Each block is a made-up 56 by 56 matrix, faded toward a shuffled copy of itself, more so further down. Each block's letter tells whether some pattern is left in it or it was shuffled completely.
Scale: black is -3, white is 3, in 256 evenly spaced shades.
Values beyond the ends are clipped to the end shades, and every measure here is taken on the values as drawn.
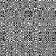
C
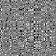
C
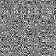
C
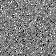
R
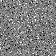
R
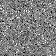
R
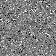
R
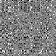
C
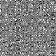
C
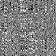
C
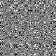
C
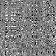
C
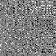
C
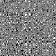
C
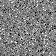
R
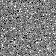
R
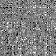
C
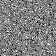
R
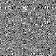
C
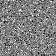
R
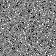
R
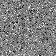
R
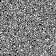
R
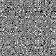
C
